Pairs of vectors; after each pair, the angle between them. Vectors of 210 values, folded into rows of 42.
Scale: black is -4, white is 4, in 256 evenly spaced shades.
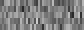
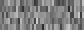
nearly parallel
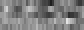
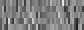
orthogonal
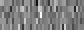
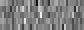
nearly parallel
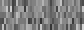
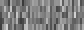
partly aligned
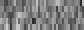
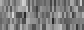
partly opposed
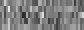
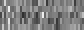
nearly parallel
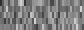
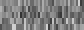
orthogonal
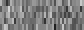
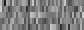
orthogonal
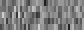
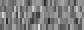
nearly parallel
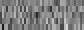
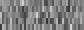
partly opposed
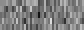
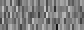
partly aligned
